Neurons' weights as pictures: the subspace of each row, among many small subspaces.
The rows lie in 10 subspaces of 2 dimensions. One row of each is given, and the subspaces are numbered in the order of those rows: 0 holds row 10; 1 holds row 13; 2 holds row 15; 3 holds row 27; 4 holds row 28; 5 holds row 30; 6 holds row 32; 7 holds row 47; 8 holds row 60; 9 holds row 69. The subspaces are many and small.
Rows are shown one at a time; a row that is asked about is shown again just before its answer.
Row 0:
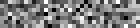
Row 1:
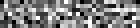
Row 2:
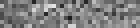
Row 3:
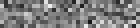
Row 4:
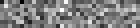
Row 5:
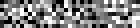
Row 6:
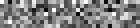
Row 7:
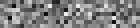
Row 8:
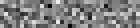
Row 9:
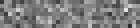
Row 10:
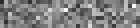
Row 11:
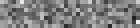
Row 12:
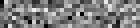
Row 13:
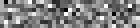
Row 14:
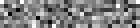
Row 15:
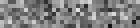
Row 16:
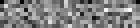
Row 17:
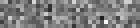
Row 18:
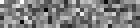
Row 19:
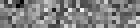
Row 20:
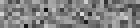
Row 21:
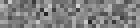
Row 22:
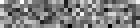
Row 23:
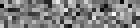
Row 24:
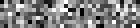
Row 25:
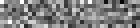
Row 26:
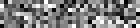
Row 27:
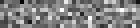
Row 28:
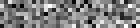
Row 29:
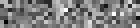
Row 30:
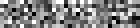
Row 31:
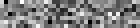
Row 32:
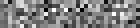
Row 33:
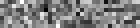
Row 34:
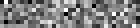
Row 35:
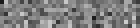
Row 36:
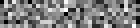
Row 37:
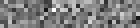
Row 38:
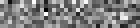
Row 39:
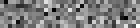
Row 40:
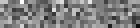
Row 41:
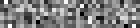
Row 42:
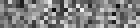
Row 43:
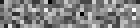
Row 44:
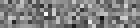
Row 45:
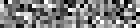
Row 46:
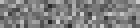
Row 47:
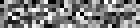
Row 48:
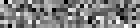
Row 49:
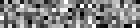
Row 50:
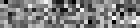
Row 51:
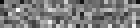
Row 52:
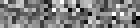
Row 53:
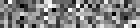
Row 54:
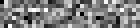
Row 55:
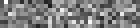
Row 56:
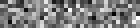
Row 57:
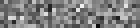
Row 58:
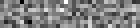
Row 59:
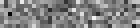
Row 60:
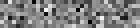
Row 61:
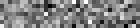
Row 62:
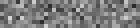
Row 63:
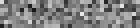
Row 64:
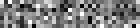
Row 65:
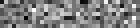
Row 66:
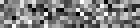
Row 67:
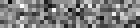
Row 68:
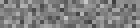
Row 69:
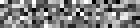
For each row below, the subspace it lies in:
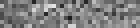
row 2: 4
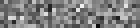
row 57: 8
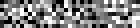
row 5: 5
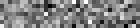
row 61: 4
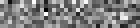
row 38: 9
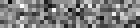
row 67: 6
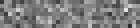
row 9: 0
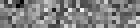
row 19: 3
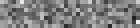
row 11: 2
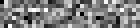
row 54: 7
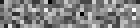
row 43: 7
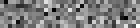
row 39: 7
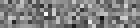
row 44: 8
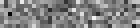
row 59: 0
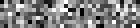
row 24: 3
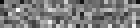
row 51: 0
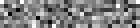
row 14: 0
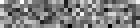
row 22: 2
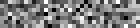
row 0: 7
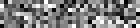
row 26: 4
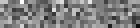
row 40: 5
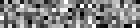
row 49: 6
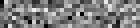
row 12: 7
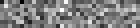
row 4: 3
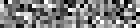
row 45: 4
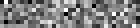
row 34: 1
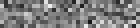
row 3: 4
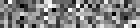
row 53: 6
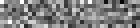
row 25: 5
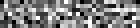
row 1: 3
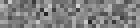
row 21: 9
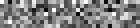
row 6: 9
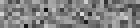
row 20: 7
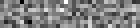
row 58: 3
